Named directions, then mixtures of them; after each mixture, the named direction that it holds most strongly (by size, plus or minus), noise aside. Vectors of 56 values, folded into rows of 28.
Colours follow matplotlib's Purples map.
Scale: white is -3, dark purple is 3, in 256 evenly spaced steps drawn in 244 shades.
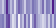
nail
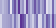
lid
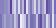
lid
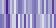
nail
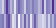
nail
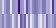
lid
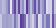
lid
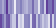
nail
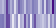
nail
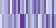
lid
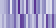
lid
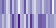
nail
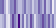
nail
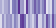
lid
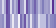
nail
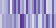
lid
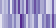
lid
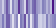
nail
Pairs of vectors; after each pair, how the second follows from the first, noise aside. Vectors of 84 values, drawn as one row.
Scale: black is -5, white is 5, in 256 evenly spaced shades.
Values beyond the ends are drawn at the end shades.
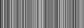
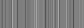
partly zeroed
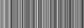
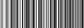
scaled up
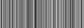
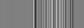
partly zeroed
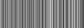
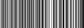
scaled up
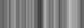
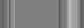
partly zeroed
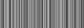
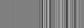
partly zeroed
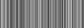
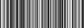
scaled up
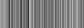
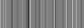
partly zeroed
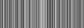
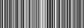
scaled up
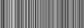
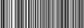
scaled up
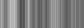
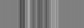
partly zeroed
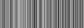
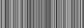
shuffled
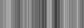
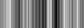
scaled up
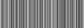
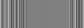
partly zeroed
